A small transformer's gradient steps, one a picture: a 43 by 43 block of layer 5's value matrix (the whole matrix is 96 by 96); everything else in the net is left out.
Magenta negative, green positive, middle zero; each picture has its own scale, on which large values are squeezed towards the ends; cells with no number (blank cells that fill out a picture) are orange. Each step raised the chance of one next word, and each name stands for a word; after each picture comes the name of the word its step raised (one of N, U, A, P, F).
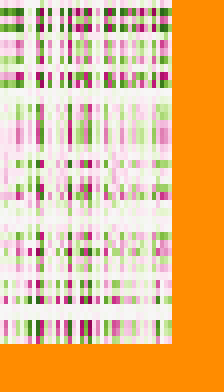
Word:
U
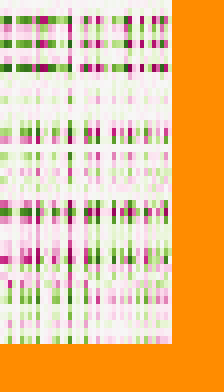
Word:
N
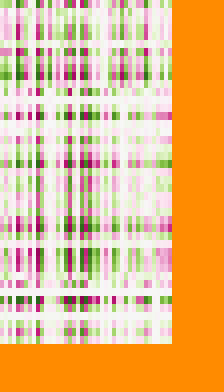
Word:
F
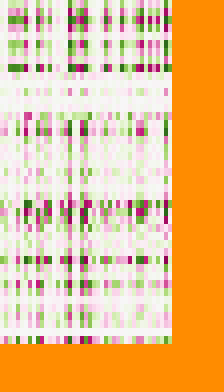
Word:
N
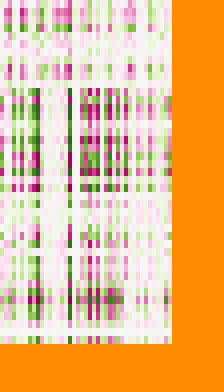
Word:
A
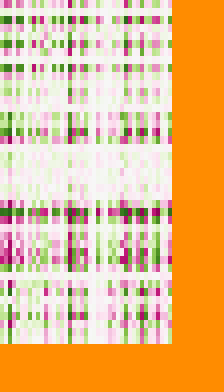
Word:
N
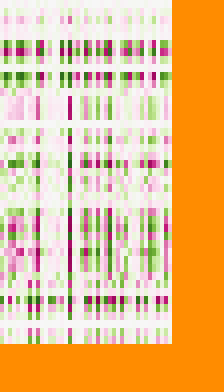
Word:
F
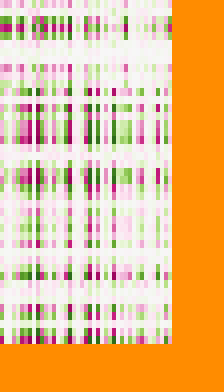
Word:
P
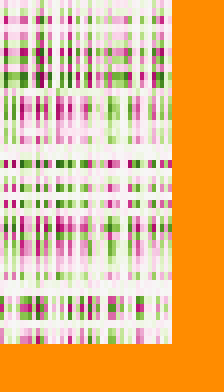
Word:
F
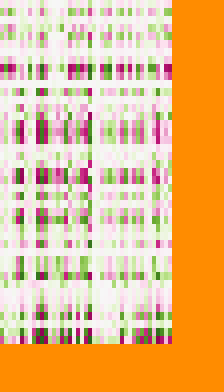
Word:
P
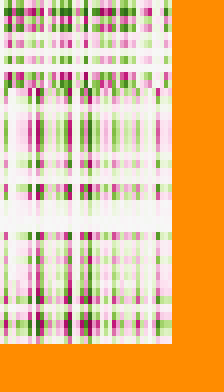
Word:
U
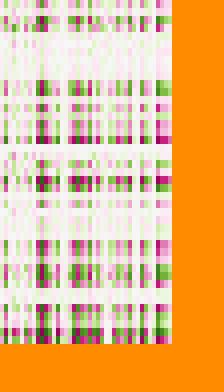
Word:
P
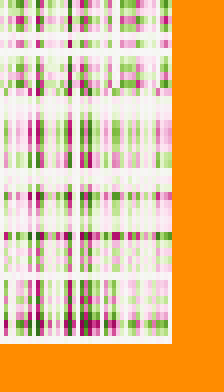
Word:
U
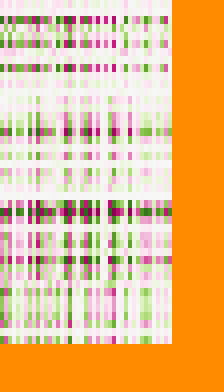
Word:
N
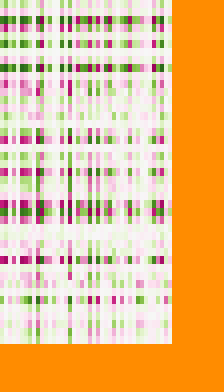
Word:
N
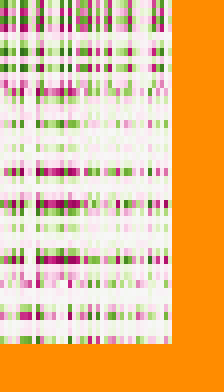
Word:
N
